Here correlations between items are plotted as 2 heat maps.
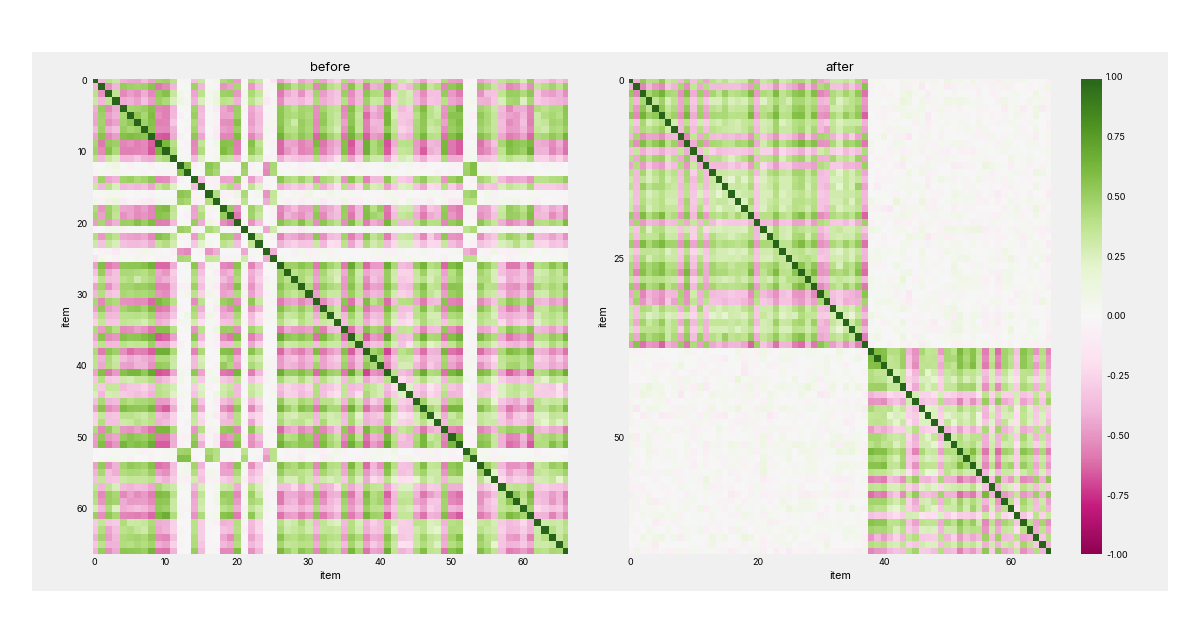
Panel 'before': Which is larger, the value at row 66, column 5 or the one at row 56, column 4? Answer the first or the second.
the first
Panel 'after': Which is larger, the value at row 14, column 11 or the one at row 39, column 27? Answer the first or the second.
the first
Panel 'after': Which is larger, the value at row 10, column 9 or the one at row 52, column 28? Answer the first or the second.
the second
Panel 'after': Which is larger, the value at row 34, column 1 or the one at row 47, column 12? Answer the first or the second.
the second
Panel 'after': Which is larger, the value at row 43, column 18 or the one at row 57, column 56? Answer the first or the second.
the first
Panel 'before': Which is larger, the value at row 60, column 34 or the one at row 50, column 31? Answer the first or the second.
the first
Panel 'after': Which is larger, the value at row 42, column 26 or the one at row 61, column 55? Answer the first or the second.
the first
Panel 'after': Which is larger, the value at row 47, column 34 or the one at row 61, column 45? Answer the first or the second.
the second
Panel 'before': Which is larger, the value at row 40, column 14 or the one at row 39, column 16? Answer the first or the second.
the second
